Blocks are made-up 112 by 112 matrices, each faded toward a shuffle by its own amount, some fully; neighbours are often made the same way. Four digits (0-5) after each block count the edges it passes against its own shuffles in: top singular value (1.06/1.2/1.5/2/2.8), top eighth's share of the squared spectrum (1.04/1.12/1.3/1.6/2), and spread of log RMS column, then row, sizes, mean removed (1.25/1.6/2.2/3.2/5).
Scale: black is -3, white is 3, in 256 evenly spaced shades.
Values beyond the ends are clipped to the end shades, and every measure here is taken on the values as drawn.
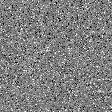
0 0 0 0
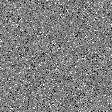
2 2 0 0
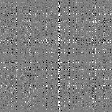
3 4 4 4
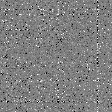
2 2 2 2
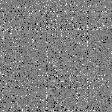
2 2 2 2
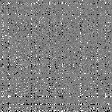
2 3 3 3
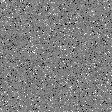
0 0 0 0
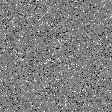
0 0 0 0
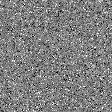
0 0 0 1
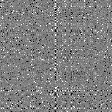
5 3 2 2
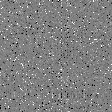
3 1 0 0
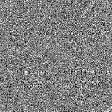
4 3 2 2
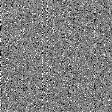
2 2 3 0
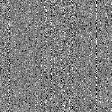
2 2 4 0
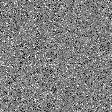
0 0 1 0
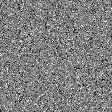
0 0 1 0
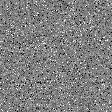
2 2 0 1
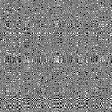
5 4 3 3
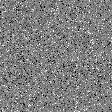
1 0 0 0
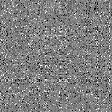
4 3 2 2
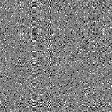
5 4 3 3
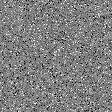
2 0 0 0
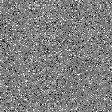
3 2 1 0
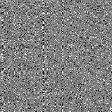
4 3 2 1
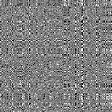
5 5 4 3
